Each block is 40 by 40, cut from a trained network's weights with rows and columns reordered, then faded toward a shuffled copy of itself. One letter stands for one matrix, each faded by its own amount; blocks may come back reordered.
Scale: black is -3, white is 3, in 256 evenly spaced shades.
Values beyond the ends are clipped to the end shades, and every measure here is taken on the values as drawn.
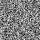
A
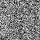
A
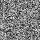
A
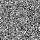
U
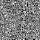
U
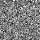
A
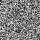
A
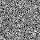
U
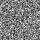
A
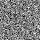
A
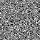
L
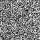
A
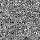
L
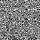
L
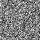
A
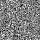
A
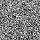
L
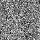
A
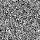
L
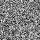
A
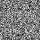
L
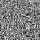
L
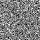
L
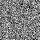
A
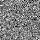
L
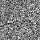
U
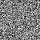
A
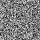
A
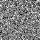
L
